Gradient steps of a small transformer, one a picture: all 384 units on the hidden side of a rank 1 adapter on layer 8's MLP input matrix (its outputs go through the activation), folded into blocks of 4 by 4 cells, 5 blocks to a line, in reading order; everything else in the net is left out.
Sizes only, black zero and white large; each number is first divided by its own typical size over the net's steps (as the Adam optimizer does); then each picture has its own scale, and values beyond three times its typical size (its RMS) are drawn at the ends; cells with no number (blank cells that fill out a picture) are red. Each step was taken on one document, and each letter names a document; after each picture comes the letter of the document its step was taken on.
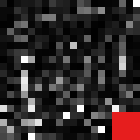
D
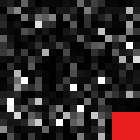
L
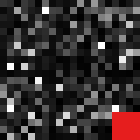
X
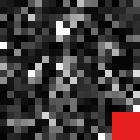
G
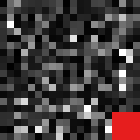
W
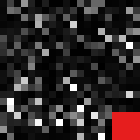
L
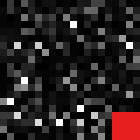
L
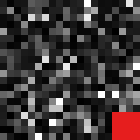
G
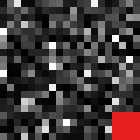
W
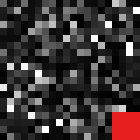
X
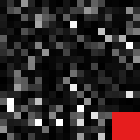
L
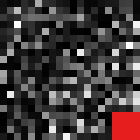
G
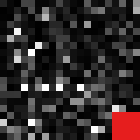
D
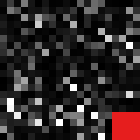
L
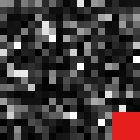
X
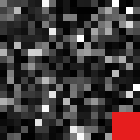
X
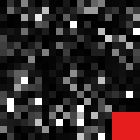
L
